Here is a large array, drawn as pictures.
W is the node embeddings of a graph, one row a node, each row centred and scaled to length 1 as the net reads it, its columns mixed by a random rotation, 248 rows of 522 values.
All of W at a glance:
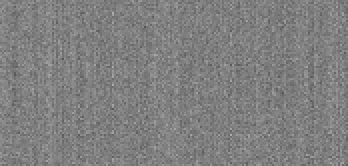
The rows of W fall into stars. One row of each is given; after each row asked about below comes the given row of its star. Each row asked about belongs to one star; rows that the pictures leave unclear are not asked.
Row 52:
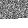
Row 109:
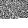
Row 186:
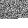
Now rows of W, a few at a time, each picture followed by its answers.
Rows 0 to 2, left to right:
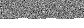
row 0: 52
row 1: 109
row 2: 186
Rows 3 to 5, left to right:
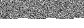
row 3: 186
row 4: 186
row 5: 109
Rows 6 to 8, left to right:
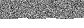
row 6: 52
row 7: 109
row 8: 52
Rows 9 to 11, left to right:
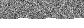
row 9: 186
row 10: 186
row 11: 109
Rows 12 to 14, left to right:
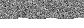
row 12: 109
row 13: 52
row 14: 52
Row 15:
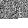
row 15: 52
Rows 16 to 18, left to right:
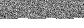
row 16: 186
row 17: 109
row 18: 109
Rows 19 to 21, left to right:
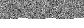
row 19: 109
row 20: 186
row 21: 109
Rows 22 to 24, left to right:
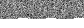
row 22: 109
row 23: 186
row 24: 52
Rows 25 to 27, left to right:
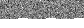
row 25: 52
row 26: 186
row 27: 186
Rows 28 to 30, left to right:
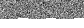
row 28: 109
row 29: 52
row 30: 52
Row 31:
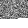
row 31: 109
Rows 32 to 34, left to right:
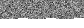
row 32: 109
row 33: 109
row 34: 109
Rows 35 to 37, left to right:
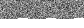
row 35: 186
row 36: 186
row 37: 52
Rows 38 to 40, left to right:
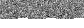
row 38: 52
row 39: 109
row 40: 186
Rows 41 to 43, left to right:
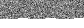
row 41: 186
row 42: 186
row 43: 109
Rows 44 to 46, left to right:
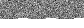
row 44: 52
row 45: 109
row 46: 186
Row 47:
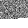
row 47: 186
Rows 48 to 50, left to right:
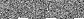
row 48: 109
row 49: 52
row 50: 52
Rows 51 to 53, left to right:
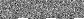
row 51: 52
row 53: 186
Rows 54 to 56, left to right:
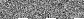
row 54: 52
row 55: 109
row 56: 52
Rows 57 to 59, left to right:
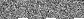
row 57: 52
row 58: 109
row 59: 109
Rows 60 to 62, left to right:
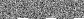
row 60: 109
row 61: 186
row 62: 52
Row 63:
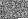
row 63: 52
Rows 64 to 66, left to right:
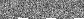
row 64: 109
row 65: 52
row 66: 52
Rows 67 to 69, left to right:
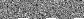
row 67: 52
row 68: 186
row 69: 186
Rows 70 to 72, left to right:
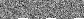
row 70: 52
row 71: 186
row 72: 52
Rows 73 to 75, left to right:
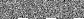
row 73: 109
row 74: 186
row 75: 52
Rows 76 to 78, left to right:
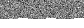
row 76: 109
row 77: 109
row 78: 52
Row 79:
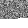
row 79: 186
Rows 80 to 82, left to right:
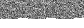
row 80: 186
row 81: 109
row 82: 186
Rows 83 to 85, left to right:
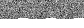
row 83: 186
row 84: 52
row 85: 52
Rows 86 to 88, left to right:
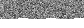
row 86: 109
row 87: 52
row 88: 186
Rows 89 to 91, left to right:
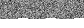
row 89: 52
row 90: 52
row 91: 109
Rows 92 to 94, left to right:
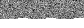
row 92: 109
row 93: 109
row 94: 186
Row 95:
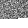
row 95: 109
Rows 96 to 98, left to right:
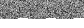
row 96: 186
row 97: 186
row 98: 186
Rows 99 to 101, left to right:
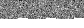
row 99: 186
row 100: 109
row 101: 109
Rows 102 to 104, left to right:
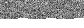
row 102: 186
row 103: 109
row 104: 52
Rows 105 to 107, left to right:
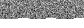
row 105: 186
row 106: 109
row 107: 186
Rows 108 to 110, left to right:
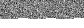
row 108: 186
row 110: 109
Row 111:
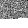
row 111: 109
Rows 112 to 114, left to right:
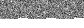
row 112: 186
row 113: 109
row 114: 109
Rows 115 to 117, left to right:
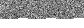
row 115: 186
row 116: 109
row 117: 186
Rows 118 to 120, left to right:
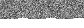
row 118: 52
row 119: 52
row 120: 52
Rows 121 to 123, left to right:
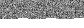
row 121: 52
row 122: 109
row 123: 186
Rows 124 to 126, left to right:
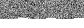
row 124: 109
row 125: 186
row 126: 52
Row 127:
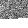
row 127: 109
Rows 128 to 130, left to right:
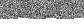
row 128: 109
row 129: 186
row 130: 52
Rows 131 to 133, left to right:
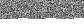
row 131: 52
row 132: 186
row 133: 109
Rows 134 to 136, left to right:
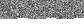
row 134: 186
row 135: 109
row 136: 186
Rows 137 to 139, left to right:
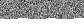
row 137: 186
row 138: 186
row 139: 186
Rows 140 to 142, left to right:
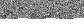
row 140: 186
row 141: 186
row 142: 186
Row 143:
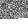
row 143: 52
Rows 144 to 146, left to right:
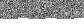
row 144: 109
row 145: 186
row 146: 52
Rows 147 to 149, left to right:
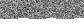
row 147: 109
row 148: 52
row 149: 186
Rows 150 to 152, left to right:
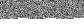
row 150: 109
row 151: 186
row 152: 109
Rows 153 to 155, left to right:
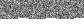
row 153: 109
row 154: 52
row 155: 186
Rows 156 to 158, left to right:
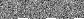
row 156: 109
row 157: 186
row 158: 109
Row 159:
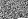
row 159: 109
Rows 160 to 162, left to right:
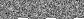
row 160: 186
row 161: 109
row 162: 186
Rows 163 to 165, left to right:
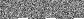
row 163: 52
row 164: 52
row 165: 186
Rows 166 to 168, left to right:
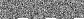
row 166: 52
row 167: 186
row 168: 186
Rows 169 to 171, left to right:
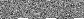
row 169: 186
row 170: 52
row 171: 52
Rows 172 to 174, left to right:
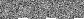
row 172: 52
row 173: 109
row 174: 109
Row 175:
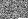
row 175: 109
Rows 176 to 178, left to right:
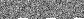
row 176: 186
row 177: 52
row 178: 186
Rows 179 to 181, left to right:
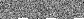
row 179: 52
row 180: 52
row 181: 186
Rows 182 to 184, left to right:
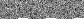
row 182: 186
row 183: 186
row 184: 186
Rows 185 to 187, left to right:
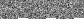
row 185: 186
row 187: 109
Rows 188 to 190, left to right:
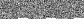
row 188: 52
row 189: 109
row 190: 186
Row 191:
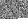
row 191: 52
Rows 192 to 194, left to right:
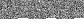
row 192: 52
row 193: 186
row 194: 52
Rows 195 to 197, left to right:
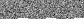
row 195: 186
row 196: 109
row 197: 109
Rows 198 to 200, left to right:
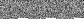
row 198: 109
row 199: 109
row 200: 109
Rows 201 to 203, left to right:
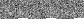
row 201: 52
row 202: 52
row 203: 52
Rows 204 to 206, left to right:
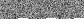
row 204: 186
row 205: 52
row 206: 186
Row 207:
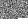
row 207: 109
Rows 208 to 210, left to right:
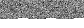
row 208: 52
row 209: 52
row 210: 186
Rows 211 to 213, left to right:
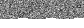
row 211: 109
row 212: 52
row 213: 109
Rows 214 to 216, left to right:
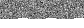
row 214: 52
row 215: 186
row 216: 52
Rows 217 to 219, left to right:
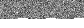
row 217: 109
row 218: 52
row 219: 186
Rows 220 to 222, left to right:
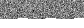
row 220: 186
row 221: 109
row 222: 52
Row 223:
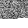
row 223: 109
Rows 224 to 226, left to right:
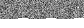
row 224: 52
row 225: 52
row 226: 52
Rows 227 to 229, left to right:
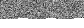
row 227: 109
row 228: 52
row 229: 52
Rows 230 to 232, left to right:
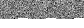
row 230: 186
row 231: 186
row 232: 186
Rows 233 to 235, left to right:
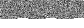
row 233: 109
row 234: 52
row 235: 52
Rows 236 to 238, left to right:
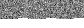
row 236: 52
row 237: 109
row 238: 186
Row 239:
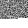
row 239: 109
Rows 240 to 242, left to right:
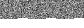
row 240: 52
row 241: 109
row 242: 109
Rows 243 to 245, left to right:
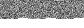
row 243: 186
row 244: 186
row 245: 186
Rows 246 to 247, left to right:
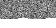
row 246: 52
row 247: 186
